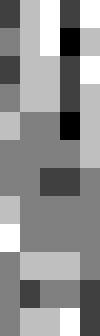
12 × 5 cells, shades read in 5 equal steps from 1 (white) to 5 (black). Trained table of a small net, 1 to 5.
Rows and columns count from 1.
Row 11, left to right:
3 4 3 3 4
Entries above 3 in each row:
2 1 2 1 1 0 2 0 0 0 2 1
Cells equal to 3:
25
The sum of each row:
12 13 13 13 15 14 17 14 13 12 17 12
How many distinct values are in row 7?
2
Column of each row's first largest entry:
1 4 1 4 4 1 3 2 2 1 2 5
